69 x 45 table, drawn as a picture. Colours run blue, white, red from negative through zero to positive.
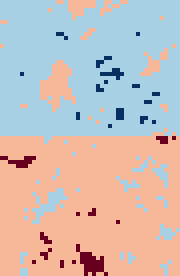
Average level on the scale: 50%. Ninth with the highest average: bottom middle. Seam: horizontal, 50% of the way down, the bottom part higher. Grain: blotchy.
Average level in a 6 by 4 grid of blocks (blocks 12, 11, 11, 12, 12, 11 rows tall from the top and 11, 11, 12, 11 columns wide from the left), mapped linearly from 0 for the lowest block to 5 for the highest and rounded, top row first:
1 1 1 1 | 1 2 0 1 | 1 1 0 1 | 5 4 4 4 | 4 4 4 4 | 4 5 5 4
